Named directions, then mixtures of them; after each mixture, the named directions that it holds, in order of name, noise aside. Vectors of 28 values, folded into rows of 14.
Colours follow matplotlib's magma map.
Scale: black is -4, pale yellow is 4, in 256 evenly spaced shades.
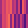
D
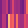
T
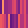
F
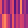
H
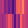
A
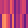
D, H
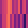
D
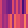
D, T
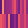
F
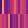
F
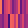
F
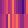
A, T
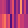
F, H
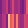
T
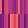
F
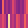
F, T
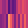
A, T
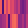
A, F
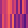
D
